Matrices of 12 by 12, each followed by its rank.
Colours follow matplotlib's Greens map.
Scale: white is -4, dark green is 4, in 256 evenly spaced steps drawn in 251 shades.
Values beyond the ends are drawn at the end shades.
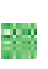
one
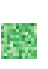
full rank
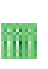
one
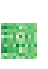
two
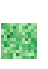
full rank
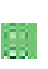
one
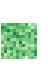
full rank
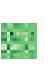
two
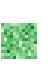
full rank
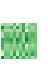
two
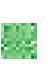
two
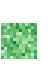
full rank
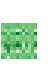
two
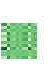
one
